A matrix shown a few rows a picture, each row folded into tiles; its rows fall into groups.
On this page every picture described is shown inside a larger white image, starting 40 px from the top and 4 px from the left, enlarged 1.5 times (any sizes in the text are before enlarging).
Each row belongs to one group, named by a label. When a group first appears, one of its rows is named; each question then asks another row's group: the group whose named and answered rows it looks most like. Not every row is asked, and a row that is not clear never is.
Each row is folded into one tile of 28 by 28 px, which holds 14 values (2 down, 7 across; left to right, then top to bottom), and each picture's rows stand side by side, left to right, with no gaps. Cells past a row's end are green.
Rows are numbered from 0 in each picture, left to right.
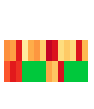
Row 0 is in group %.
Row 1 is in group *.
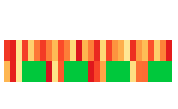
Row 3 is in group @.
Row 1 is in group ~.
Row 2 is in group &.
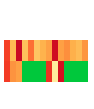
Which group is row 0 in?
%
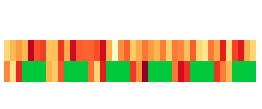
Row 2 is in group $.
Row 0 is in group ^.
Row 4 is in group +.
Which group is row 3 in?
~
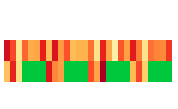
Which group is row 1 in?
&
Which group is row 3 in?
@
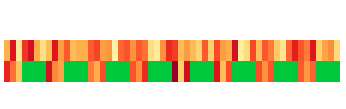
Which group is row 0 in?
&
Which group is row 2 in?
$
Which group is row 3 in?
$
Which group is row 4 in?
~
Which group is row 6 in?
$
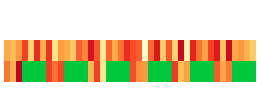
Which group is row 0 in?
~
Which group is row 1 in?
~
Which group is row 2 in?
@
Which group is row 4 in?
&
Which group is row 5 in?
%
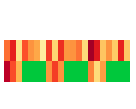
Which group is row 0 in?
&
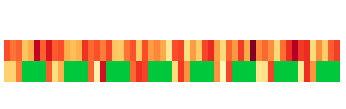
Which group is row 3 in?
%
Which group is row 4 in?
@
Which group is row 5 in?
^
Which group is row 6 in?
^
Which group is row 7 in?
@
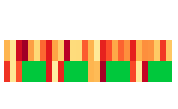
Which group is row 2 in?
~
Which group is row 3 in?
~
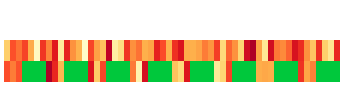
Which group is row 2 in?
+
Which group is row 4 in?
*
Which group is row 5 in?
^
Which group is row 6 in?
^
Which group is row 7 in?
+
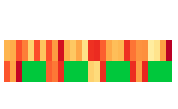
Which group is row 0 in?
~
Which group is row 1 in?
%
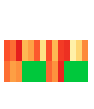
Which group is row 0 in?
%
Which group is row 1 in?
+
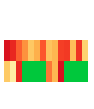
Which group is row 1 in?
~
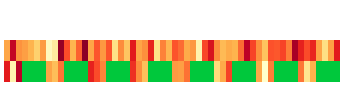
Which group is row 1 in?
^
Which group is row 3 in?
+
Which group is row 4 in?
$
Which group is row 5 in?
^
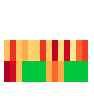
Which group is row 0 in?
&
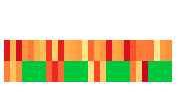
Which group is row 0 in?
%
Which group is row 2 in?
@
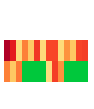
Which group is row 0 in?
*
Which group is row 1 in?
@
